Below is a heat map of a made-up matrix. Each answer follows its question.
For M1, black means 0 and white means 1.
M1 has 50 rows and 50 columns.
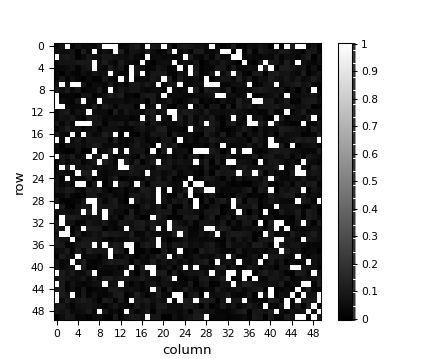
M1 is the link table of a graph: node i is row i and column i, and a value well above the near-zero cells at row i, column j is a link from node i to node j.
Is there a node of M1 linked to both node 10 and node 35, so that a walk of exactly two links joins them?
no
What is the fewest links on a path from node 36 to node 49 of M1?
3
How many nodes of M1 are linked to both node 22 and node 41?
1
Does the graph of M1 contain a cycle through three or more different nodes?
yes
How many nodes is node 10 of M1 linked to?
5
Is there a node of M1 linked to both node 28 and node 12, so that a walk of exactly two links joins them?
yes
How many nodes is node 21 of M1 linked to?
8
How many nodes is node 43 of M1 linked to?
6
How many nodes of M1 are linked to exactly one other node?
1
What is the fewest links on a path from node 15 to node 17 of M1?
4
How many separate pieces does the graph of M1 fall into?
1
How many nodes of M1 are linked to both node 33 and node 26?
4
